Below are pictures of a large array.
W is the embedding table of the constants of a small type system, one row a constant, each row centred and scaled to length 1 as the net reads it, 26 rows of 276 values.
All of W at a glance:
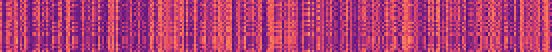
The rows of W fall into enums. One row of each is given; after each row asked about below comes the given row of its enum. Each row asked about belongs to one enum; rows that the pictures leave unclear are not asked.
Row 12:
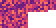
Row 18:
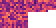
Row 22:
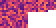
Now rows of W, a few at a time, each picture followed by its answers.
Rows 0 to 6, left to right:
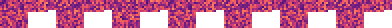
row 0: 22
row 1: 12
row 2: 18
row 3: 22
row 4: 12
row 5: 22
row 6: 12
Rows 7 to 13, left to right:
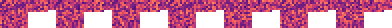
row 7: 12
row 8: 22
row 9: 22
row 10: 12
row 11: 18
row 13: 18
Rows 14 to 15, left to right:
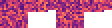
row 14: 22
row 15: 18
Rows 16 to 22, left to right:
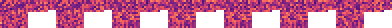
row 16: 12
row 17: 12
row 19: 18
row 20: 18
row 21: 18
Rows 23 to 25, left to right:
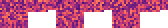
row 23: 18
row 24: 22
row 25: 12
